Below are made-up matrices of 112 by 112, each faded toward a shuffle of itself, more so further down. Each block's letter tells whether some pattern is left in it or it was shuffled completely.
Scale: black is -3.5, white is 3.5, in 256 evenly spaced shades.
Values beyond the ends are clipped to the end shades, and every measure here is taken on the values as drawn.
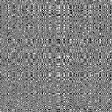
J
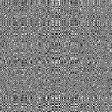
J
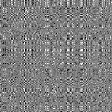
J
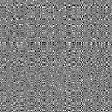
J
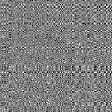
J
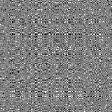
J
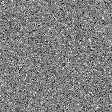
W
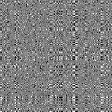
J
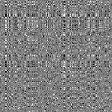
J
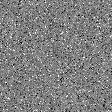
W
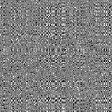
J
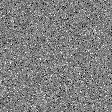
W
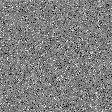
W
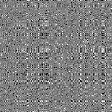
J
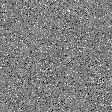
W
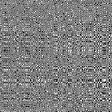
J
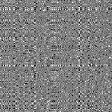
J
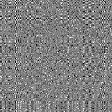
J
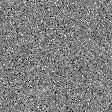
W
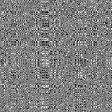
J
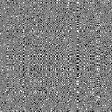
J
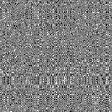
J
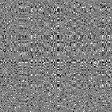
J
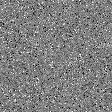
W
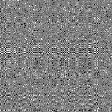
J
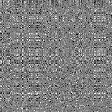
J
